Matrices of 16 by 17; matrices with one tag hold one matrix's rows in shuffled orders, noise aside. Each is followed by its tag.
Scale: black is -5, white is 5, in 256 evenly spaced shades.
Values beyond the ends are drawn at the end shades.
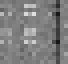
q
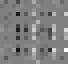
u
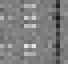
q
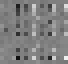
u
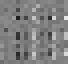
u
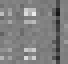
q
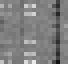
q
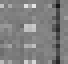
q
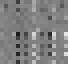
u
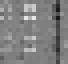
q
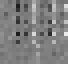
u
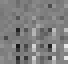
u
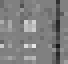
q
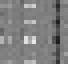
q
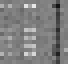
q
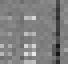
q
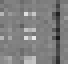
q
